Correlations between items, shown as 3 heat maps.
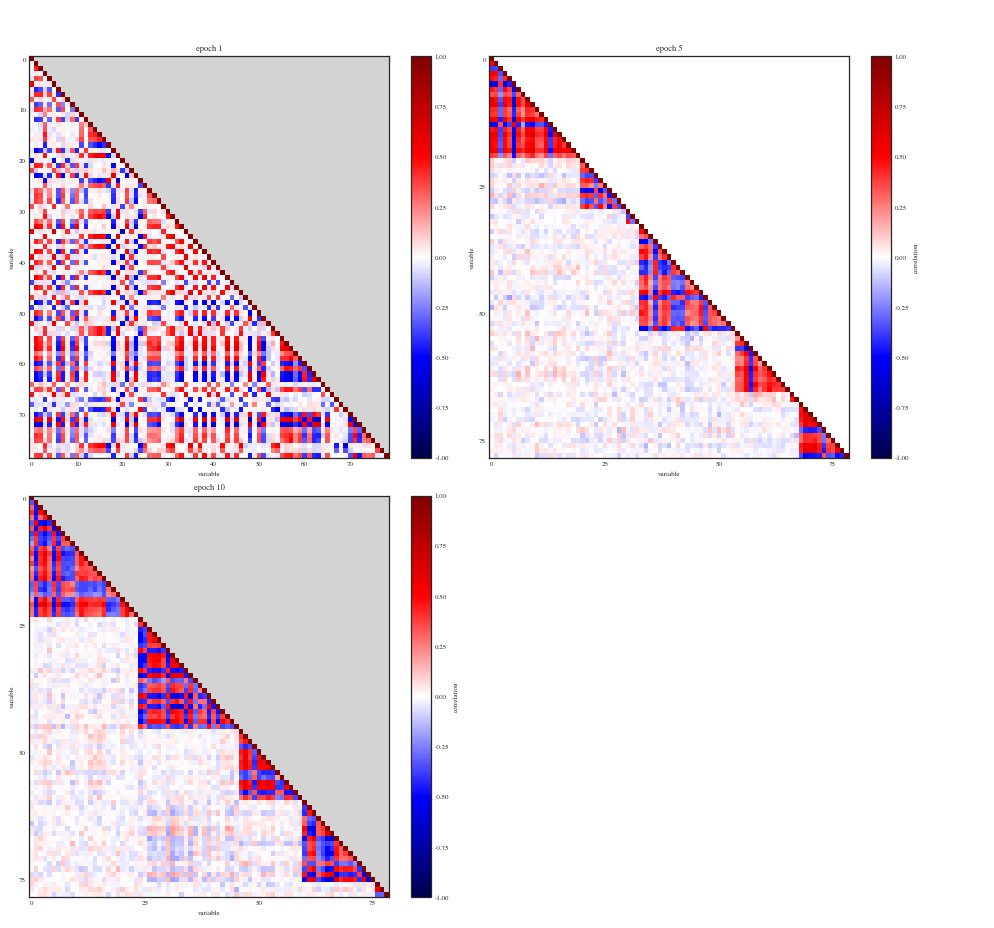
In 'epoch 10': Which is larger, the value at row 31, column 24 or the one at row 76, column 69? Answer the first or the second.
the second
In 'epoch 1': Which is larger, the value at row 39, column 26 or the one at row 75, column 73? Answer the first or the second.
the second
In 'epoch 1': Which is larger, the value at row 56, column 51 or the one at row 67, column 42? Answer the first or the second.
the second
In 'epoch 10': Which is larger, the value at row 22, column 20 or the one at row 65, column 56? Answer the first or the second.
the first
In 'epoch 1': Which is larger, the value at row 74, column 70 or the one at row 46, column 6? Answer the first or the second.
the second
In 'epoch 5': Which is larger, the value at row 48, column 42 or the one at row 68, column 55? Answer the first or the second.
the second
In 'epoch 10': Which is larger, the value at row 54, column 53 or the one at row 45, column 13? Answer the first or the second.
the second
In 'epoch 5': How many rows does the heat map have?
79
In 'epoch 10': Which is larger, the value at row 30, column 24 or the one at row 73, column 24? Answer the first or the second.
the first
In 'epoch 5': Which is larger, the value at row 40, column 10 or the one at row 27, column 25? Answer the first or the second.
the second
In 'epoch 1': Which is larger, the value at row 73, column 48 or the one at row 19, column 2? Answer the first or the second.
the second
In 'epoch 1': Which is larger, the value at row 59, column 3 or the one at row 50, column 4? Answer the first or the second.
the second
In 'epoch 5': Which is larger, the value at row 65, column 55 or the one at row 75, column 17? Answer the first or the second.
the first
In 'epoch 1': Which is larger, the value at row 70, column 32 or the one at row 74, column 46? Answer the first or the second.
the second
